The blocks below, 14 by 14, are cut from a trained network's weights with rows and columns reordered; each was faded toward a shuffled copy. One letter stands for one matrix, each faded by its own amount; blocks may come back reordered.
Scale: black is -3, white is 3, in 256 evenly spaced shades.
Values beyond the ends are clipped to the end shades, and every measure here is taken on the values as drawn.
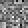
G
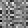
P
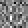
P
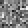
G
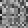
P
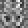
P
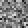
G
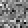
G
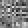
P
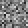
G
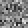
G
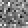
G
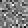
G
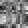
P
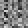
P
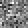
G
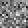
G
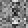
P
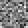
G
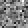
G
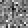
G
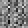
P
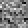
G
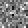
G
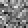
G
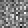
P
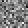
G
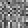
P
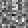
P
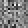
P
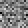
G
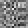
P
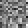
P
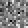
G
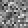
G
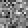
G
